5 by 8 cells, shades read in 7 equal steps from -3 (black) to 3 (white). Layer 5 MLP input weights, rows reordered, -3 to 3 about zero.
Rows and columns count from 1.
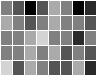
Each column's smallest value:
0 -1 -3 -1 -1 -1 -3 -2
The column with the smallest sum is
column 8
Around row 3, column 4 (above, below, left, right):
0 0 1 0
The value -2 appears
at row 1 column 8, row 3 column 7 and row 5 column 8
